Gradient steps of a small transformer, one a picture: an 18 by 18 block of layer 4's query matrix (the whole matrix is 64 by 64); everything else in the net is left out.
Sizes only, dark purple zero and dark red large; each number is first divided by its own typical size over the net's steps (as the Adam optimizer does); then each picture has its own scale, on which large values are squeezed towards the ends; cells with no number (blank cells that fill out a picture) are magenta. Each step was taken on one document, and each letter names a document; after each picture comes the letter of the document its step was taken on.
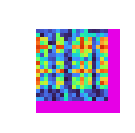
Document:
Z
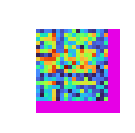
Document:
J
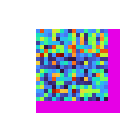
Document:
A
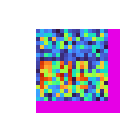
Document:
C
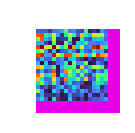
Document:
A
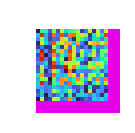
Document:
C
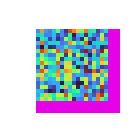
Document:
C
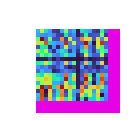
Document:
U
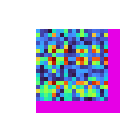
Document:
J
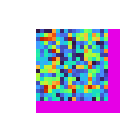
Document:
J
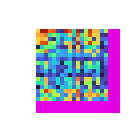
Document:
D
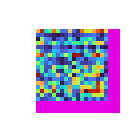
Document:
A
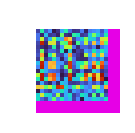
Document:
C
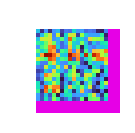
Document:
J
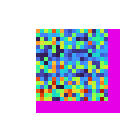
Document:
C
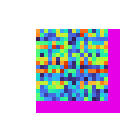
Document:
Z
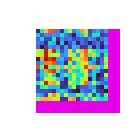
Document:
J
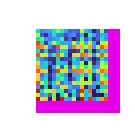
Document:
Z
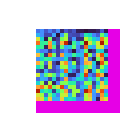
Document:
U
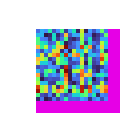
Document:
Z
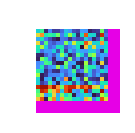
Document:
C
